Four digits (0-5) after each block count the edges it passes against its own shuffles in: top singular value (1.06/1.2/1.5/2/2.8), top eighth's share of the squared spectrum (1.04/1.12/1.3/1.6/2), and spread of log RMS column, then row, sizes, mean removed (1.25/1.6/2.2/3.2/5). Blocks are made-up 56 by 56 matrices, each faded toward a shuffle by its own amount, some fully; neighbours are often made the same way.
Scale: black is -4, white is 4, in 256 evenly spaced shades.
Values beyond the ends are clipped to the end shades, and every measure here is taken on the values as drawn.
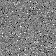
0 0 0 0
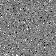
0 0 0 0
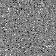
2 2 0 1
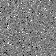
2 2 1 0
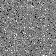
1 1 0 0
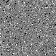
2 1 0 0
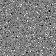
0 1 0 0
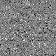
3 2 0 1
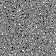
1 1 0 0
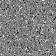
1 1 0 0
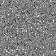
3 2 1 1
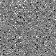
3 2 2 1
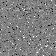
0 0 0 0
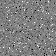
0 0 0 0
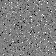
0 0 0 0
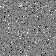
1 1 0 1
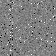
2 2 1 0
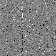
2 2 1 0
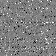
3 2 0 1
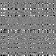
4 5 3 4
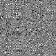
3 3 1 1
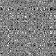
4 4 2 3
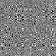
4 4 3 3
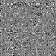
3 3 1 2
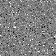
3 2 0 0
